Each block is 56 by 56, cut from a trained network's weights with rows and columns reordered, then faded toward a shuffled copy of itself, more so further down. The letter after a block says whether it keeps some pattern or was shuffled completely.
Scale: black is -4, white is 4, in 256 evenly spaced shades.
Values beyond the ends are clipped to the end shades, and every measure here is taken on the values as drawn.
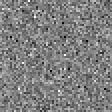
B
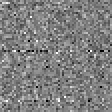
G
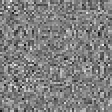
G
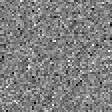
B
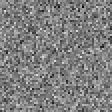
B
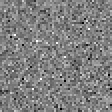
B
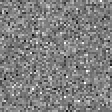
B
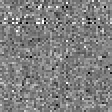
G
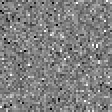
B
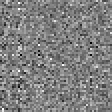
G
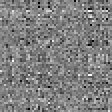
G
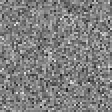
B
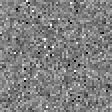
B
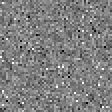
B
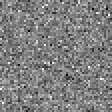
B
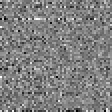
G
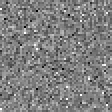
B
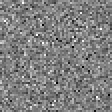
B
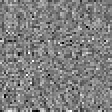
G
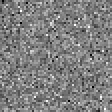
B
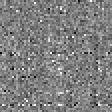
G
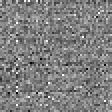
G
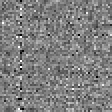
G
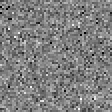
B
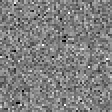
B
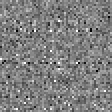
G
